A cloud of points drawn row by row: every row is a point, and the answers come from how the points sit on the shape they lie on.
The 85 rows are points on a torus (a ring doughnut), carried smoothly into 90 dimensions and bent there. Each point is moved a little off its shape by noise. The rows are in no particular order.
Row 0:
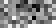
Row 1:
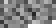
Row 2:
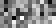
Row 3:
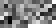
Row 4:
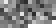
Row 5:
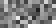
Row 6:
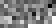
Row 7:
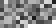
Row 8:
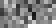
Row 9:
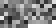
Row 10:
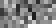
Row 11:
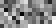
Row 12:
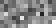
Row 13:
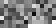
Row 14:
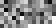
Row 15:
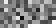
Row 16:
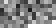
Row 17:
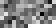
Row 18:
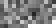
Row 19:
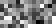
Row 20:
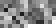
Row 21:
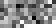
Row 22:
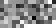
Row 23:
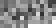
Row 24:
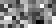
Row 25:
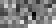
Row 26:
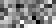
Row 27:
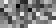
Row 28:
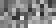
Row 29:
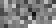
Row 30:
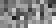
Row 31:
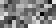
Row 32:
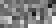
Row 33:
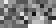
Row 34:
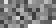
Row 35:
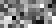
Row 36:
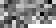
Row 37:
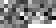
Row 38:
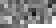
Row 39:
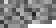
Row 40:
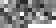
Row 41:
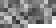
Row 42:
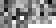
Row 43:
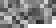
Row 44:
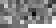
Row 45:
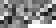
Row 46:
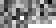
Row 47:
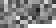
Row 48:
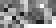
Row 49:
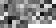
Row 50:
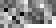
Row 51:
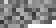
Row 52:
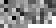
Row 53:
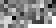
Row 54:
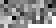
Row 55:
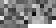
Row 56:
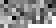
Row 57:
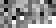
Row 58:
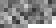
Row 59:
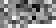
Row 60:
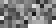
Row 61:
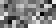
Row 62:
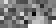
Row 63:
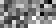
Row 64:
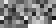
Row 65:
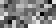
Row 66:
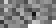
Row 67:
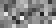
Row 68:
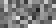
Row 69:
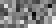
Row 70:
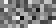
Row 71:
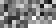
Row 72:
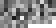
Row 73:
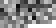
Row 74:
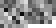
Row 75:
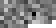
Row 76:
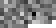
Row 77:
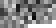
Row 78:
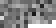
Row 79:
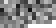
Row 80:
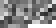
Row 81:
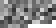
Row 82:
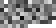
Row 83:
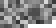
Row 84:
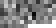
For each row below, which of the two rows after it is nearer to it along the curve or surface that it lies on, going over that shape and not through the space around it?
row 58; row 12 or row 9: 12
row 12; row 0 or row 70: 70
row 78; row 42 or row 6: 42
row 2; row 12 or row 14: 14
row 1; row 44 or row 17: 44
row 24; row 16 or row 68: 68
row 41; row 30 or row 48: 48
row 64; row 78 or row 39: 78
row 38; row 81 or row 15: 15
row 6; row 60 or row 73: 73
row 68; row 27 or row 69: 69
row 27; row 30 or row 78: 78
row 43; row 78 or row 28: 28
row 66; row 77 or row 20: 77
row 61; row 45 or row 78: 45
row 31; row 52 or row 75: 75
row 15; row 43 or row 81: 81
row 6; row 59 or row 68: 68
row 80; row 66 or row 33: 66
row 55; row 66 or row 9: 9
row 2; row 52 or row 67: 52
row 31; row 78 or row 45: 45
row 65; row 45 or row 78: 45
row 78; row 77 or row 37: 37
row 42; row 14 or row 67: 14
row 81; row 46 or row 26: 46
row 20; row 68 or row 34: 68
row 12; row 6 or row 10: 6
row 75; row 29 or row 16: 16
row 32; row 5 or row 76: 5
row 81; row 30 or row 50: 30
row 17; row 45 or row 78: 45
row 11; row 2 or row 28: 2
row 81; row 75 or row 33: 75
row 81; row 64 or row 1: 1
